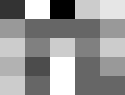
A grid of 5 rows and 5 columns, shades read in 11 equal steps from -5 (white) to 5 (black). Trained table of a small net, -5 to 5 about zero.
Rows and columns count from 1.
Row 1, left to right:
3 -5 5 -3 -4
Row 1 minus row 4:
5 -7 10 -4 -3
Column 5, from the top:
-4 -1 -3 -1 1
